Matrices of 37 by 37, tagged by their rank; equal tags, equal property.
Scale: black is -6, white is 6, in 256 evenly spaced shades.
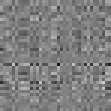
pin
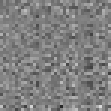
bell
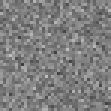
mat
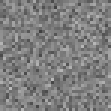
mat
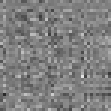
bell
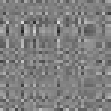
pin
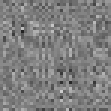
bell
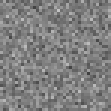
mat
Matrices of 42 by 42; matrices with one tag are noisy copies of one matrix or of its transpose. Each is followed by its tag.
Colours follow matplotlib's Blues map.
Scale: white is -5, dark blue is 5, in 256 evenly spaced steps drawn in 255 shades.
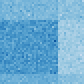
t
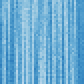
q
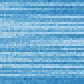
q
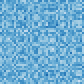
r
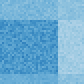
t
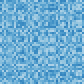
r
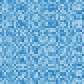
r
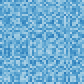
r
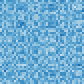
r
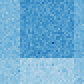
t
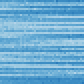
q
